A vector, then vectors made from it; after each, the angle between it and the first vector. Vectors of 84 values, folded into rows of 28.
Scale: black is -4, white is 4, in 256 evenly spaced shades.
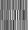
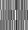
partly opposed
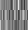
partly opposed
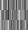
orthogonal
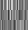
orthogonal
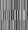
nearly opposite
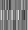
partly aligned
